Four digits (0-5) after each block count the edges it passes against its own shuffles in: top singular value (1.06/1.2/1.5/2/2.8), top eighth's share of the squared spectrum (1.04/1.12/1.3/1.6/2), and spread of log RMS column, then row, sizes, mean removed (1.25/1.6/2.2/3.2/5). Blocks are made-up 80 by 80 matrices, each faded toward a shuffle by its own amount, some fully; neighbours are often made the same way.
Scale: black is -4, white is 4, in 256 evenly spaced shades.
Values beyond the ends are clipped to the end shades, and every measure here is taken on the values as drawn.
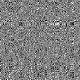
4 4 2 2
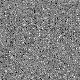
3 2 0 0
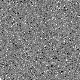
0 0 0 0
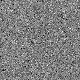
0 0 0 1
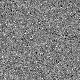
0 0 0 0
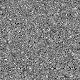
1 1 0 2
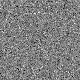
0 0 0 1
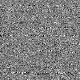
1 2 0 3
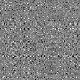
4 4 2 2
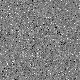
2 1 0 0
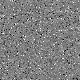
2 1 0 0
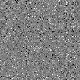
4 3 1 1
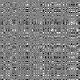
5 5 4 4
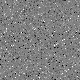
0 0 0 0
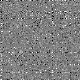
3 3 2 3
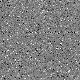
1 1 0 1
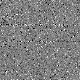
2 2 1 2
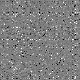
4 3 2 2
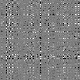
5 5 3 3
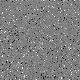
2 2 0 0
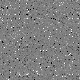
3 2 1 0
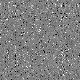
3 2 1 1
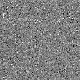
3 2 1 1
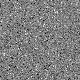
0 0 0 0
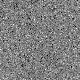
2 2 0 0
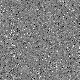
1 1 1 0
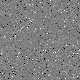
0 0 0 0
